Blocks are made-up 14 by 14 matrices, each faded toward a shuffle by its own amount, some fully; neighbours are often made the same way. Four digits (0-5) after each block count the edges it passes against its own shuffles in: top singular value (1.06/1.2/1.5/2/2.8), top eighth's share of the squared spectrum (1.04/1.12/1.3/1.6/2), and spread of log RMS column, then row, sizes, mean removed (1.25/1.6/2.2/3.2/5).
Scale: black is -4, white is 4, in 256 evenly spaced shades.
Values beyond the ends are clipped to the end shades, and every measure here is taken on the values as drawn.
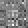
3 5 2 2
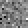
1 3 0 0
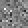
0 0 0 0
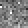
0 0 0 0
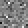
0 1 0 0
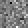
0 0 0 0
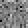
0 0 0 0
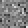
0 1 0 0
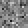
0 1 0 0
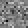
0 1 0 1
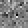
0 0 0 1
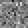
0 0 0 0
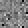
0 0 0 0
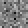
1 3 0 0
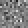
0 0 0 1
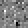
1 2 1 0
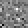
2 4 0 1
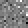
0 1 0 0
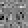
2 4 1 1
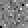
1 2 0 0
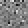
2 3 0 1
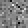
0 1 0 0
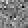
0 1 1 1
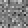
2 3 0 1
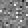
1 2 0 0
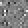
2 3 1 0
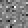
0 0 1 0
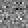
1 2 0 1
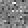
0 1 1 0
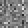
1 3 1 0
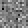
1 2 0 0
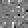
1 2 0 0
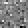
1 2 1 1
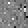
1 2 1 0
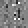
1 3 1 0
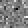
1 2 0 1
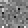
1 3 0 0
